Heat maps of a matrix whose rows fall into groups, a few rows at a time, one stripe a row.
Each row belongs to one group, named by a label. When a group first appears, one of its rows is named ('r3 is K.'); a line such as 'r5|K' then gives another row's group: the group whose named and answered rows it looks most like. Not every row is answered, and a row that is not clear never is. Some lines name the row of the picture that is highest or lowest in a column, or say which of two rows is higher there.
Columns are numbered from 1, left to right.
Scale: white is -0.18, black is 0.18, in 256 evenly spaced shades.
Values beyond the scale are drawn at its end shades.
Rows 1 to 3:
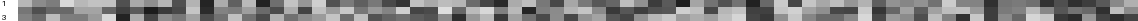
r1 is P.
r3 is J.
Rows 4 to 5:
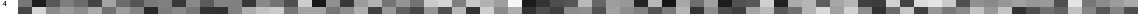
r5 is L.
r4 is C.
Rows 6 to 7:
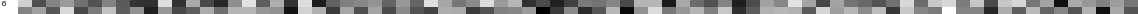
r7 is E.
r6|C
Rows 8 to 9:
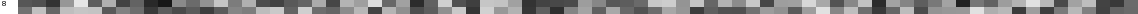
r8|J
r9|L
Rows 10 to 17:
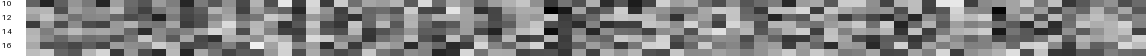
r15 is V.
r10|C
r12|V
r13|E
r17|L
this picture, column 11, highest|15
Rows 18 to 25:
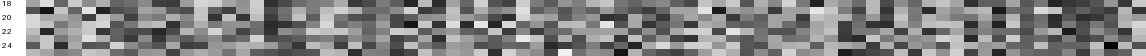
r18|P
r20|P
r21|P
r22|J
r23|P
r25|P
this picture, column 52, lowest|22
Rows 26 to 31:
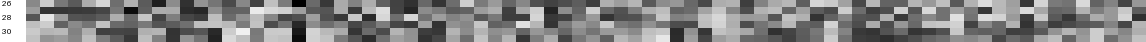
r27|C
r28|E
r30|V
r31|V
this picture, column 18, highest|29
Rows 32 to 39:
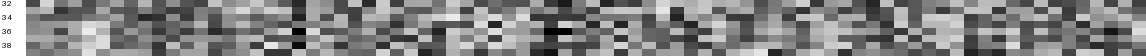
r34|C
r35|P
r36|L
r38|L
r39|J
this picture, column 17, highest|38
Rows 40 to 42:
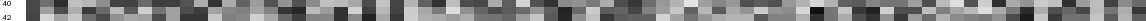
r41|E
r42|E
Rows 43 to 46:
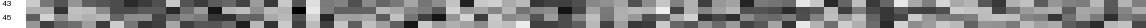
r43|C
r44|V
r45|L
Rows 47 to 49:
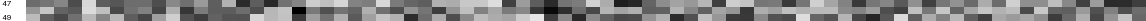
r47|J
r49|C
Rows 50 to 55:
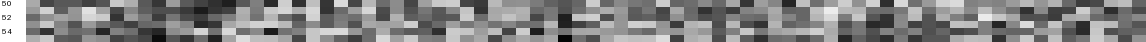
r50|C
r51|L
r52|L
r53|V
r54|J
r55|V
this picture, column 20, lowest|51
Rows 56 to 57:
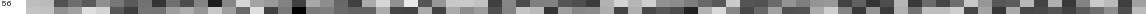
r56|V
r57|P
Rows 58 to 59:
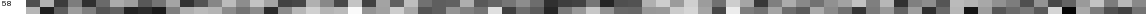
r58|E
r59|J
